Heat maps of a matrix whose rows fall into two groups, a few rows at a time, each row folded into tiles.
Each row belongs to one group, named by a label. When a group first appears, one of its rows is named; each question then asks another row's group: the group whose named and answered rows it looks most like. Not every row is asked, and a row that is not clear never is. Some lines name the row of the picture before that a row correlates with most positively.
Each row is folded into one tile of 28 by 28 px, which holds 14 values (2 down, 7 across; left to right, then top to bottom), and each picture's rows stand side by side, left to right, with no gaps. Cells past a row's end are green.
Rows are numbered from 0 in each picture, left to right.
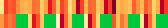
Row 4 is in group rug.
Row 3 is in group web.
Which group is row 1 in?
web
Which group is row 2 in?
web
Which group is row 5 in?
web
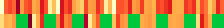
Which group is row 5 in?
rug
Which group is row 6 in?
rug
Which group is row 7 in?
web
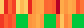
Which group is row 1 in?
rug
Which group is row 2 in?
rug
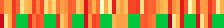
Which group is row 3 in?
rug
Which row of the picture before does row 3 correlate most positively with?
0
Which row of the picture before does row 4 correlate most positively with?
1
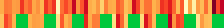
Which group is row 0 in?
web
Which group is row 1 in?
rug
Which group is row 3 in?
rug
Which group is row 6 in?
rug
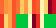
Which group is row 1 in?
web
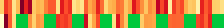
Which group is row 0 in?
web
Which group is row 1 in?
rug
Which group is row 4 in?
web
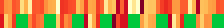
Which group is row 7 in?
rug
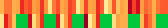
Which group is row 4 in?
rug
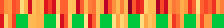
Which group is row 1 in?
rug
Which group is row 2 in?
web
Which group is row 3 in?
web
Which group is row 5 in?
rug
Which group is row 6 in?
web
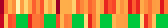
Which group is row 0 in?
rug
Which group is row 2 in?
rug
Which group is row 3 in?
web
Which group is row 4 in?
rug
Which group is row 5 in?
web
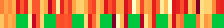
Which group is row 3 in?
web
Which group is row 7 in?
rug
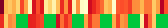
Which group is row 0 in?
rug
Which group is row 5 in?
web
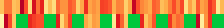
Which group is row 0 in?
web
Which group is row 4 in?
web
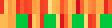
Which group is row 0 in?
rug
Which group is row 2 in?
web
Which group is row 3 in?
web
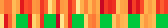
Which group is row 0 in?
web
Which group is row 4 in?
rug
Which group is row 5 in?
rug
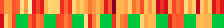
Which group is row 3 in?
web
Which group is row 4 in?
rug
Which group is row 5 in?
rug
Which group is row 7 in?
rug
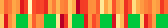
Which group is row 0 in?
web
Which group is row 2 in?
web
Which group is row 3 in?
rug
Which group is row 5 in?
web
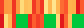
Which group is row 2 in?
web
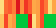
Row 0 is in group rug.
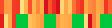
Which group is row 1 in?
rug
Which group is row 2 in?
rug
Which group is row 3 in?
web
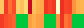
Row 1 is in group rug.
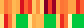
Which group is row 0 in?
web
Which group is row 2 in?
web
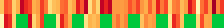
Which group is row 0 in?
web
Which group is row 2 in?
web
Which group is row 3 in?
rug
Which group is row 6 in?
web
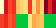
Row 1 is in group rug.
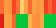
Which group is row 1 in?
rug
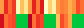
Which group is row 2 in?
web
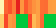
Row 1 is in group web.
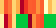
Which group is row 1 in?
rug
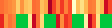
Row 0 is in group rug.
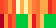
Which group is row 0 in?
rug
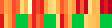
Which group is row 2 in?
web
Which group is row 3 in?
rug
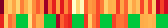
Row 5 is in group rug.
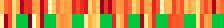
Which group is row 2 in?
rug
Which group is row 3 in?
rug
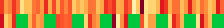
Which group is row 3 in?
web
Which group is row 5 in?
rug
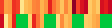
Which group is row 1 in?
web
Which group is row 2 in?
rug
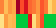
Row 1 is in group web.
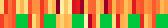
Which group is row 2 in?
rug
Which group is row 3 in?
web
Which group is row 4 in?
web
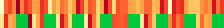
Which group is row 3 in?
web
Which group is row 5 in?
web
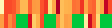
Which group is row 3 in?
web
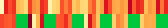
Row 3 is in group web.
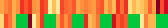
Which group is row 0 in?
web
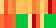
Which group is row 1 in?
web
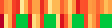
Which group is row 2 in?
web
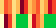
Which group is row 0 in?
web
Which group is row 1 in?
web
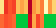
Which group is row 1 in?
rug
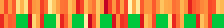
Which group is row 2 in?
web
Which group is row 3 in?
web
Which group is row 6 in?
web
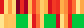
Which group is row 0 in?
rug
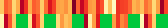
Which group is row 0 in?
web
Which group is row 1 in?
web
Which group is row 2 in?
rug
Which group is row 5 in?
web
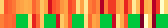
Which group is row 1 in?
web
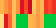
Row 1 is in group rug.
